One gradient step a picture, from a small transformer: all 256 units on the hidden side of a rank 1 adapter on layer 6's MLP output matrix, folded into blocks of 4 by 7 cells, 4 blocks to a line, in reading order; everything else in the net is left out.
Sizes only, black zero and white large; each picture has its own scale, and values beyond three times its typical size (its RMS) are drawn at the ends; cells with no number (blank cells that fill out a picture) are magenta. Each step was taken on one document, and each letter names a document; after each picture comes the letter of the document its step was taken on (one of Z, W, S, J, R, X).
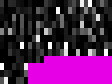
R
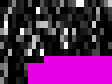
R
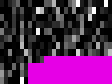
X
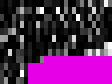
X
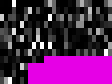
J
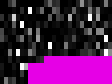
J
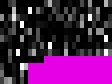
J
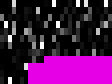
J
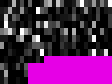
R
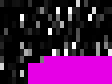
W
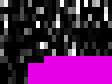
W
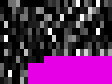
X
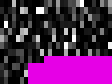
R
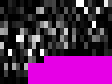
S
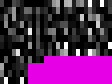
R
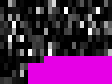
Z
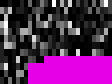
S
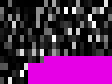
Z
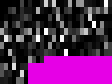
S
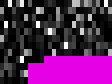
X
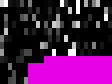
W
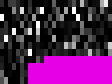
X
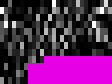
S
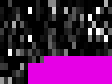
Z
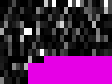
S
